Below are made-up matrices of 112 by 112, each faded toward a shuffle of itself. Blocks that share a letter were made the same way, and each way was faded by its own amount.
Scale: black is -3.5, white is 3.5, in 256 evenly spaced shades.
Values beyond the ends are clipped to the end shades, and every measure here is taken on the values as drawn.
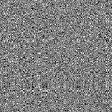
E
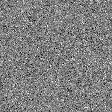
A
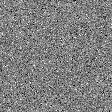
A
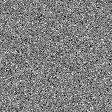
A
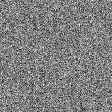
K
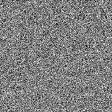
K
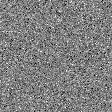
A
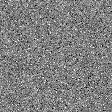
A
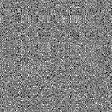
E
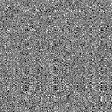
E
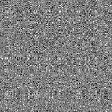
E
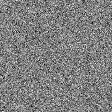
K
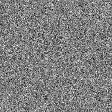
K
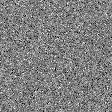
A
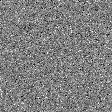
A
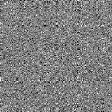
E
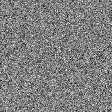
K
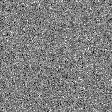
A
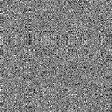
E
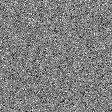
A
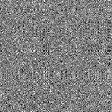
E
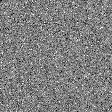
A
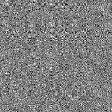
E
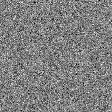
K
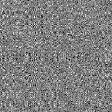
E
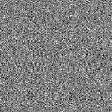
E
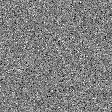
A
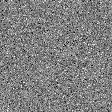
A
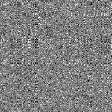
E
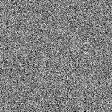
K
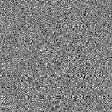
E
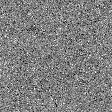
A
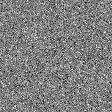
A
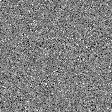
A
